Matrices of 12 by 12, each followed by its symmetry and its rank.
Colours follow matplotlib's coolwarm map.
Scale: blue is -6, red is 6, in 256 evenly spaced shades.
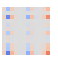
neither, rank one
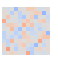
antisymmetric, full rank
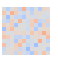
antisymmetric, full rank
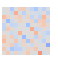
antisymmetric, full rank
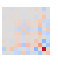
symmetric, rank two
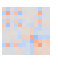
symmetric, rank two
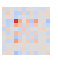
symmetric, rank two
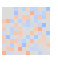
antisymmetric, full rank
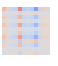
neither, rank one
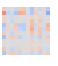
neither, rank two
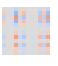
neither, rank one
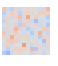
neither, full rank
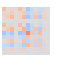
symmetric, rank two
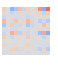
neither, rank two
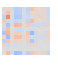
neither, rank two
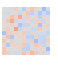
neither, full rank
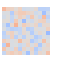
neither, full rank
